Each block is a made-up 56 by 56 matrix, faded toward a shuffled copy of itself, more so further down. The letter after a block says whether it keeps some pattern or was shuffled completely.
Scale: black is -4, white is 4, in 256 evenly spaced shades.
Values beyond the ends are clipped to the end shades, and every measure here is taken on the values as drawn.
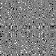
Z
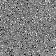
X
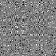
Z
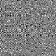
Z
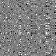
Z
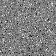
X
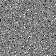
X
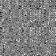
Z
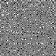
Z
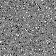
X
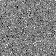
X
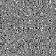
Z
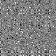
Z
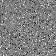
X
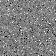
X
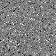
X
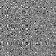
Z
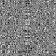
Z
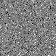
X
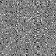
Z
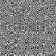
Z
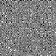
Z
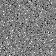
X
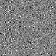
Z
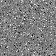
X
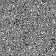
X
